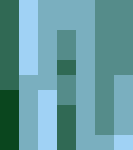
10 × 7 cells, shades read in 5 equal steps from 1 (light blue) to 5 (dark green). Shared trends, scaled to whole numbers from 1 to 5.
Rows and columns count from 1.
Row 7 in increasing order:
1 2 2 2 3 3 5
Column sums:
44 15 16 32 20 29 24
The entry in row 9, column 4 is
4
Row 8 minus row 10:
0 0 0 0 0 1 1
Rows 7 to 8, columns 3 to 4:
1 3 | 1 4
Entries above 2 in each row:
3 3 4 4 4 3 3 3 3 2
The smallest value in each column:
4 1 1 2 2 2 1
